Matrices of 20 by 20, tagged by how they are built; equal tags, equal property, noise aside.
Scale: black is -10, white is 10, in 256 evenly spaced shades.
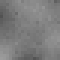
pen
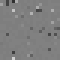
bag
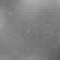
pen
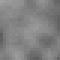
pen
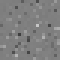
bag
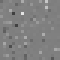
bag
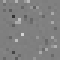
bag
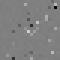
bag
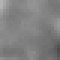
pen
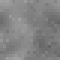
pen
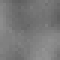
pen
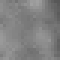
pen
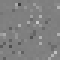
bag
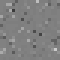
bag
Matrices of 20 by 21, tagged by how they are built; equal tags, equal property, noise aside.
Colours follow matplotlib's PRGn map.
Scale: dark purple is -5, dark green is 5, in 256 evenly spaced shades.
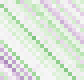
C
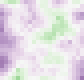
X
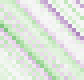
C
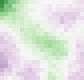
X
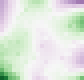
X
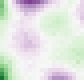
X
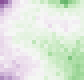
X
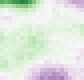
X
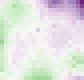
X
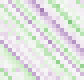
C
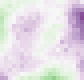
X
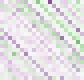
C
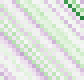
C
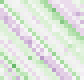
C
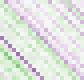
C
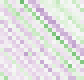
C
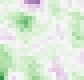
X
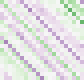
C
